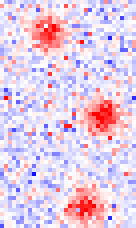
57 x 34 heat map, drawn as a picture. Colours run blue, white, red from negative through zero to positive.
Bumps: three. Mirror symmetry: none. Odd rows or columns: none. Average level on the scale: 50%. Ninth with the highest average: middle right.
